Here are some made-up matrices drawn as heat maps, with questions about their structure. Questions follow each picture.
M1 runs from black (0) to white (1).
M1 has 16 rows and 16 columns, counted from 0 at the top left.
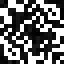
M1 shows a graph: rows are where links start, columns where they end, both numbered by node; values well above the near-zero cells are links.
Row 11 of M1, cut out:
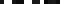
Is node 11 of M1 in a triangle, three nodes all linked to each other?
yes
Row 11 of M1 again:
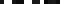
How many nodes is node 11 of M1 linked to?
6
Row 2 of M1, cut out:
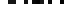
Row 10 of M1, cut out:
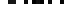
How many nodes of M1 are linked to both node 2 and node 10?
8
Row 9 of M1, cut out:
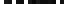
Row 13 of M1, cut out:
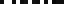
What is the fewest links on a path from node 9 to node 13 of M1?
3
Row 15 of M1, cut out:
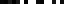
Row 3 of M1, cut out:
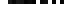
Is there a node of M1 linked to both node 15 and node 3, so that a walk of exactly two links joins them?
yes
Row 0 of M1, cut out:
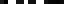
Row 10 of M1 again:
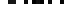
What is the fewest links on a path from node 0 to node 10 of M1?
1
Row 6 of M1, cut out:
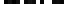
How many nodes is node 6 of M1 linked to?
5
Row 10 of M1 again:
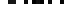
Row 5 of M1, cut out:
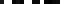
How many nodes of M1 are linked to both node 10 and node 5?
2
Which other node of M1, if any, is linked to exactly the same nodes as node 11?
node 5
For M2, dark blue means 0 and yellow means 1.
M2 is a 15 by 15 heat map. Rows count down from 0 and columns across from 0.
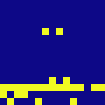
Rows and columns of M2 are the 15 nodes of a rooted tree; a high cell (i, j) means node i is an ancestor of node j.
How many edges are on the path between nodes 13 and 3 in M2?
1
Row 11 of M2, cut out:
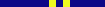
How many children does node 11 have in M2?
2
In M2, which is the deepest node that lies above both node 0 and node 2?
13
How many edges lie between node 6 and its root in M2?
2
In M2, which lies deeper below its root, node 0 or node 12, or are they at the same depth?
node 0
